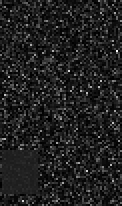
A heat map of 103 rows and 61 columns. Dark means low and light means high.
In the bottom left lies a patch that is calmer than the rest. There are no regular stripes. The texture is fine-grained noise. The bottom left is the smoothest part.
